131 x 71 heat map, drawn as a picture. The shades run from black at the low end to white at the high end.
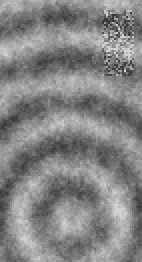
No overall slope runs across the table. In the top right lies a patch that is rougher than the rest. On average the colour sits 50% of the way up the scale. Rings spread out from the bottom middle. Values change most from cell to cell in the top right.
